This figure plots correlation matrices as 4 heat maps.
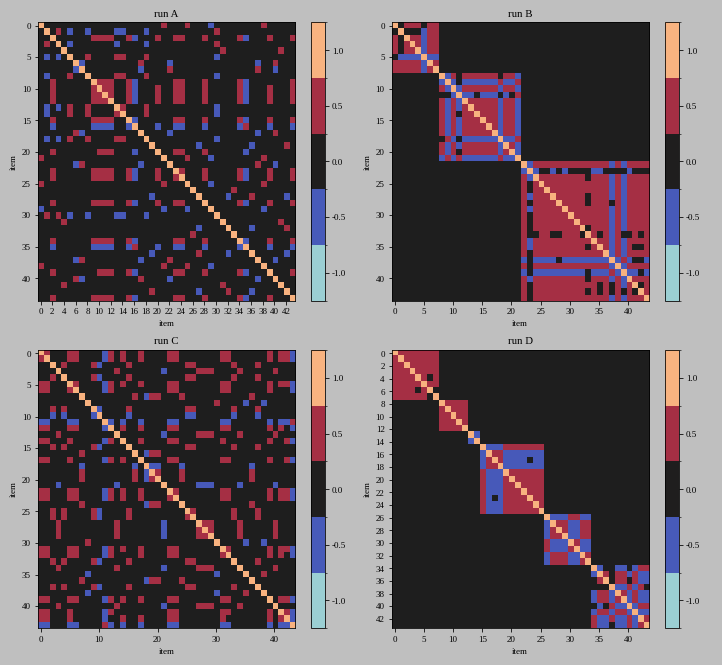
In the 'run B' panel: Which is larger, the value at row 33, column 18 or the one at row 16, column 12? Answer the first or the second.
the second
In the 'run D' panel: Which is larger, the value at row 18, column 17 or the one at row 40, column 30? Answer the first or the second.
the first
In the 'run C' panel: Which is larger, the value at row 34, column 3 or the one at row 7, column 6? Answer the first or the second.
the first
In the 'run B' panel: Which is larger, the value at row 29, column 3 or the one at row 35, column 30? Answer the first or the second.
the second
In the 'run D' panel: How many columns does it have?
44
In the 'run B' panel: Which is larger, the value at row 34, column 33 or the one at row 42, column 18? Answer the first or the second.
the first
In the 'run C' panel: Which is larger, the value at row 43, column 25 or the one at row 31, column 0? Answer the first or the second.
the second
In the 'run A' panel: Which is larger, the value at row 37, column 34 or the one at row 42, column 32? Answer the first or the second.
the second
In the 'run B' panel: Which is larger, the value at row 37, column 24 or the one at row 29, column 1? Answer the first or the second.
the second
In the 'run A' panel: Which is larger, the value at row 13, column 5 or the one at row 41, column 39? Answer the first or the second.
the first
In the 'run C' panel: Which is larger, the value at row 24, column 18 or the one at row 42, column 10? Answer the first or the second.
the second
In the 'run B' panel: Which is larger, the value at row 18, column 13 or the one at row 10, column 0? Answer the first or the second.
the second
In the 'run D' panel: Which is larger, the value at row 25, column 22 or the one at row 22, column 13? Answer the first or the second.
the first
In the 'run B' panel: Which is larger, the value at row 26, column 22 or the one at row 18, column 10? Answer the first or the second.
the first
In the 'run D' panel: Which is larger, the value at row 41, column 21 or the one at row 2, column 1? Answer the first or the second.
the second
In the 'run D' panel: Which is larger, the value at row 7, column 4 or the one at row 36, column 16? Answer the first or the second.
the first
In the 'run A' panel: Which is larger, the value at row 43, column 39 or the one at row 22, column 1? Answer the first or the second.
the first
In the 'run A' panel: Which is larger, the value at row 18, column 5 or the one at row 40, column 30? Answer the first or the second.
the first
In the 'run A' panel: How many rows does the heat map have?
44
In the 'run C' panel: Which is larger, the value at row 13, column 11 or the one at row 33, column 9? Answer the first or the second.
the second
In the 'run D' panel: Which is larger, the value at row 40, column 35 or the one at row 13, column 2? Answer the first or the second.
the second
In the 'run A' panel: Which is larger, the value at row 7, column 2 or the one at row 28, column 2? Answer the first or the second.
the second
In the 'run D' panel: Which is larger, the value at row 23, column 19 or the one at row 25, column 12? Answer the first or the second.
the first
